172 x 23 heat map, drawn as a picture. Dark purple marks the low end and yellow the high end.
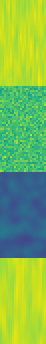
The table splits into 4 rows of 1 panel. Panel 1,1: very high, streaked downward, faint in contrast. Panel 2,1: high, fine-grained. Panel 3,1: low, blotchy, faint in contrast. Panel 4,1: very high, streaked downward, faint in contrast.
